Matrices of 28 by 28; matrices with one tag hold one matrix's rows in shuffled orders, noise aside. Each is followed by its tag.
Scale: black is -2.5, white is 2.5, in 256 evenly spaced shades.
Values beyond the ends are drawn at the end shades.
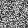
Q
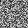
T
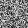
Q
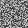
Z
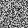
Z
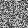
Q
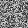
Q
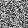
Q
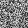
Q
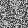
Q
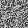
Q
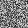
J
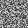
T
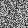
J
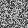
Q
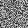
J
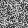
Q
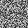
T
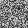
Z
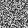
Z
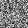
T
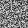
Z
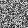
Q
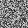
T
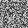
T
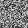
Z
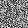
J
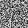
Z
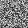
Z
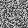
T
